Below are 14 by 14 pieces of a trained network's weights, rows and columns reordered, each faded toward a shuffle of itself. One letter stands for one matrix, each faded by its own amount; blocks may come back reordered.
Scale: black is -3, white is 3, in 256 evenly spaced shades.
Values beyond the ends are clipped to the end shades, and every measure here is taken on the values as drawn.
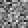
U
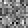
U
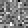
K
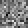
U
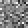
U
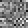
K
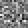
U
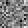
K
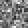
U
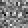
U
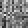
K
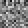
U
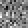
K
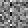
K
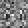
K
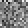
U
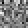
U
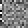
K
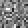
K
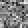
U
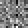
K
